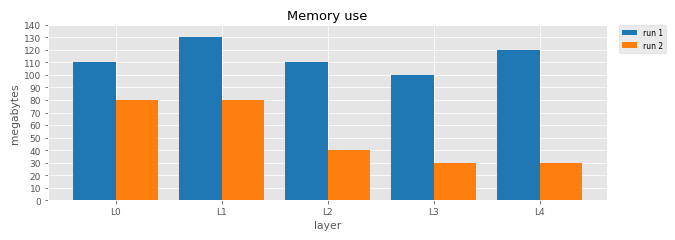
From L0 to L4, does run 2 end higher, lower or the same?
lower
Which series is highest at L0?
run 1
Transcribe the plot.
Title: Memory use
x-axis: layer, ticks L0 L1 L2 L3 L4
y-axis: megabytes, ticks 0 10 20 30 40 50 60 70 80 90 100 110 120 130 140
Legend: run 1, run 2
Values:
run 1: 110 130 110 100 120
run 2: 80 80 40 30 30
